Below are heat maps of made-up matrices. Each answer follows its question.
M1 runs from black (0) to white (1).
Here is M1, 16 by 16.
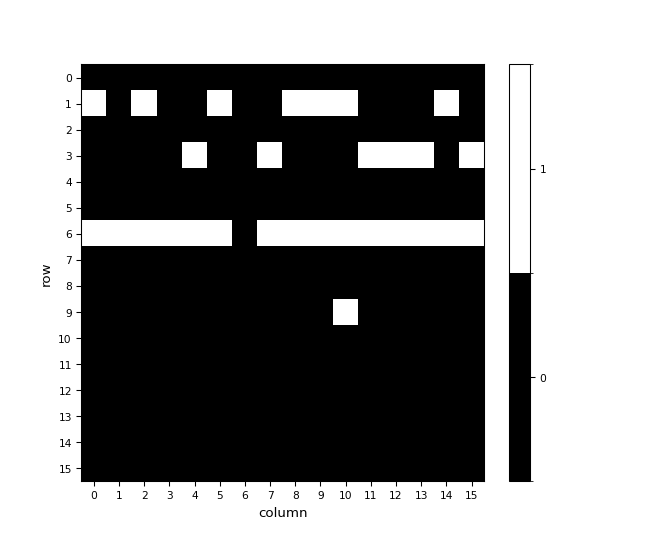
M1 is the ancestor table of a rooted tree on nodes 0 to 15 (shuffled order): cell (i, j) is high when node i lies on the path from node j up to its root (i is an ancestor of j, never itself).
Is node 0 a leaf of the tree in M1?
yes
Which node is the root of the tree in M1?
6
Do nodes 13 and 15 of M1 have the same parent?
yes
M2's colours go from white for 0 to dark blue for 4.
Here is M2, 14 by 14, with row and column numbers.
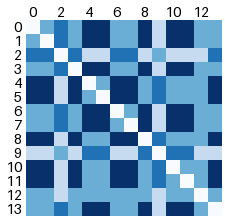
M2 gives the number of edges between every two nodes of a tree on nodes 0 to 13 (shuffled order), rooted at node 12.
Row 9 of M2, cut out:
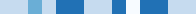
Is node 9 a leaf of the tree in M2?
no
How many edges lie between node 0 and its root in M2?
2
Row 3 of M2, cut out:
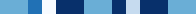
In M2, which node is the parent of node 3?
9
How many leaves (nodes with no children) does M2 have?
11
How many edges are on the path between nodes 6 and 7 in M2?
2
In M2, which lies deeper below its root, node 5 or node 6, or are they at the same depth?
the same depth
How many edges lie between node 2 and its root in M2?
1
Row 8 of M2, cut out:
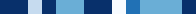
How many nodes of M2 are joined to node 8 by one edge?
1
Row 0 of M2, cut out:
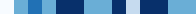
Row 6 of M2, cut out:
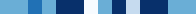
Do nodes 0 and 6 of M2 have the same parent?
yes
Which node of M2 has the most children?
9
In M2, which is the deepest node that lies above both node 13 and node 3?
9
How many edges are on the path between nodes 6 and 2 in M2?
3
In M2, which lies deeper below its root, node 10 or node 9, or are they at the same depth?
node 10
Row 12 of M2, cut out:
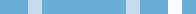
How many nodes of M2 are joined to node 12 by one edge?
2
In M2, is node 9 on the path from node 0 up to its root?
yes
